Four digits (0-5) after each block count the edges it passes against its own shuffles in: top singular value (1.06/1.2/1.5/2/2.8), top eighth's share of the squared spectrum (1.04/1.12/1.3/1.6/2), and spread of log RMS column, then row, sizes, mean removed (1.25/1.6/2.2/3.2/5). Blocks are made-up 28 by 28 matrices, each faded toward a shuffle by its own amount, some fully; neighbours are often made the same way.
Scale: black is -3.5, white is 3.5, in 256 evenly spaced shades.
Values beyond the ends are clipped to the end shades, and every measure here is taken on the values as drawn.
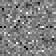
2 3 0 1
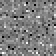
0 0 0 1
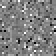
0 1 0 0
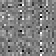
3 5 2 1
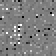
2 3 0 1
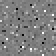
0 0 0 0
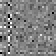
3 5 2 1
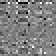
4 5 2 2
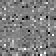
3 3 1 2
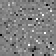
1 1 0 0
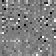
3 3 1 1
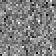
0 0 0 0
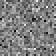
0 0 0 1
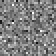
0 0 0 0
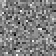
0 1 0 0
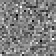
0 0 0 0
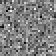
0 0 0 0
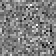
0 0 0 0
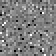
1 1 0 0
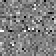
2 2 0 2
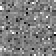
0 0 0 1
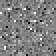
1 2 0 1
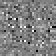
2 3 0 2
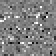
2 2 0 2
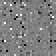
1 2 1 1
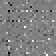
2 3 0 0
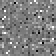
0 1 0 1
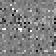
2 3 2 2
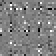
2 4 2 2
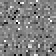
2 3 0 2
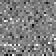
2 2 0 2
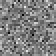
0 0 0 0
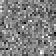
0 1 0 0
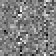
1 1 2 0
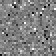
1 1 0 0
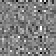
3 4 1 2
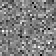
1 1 0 0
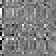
4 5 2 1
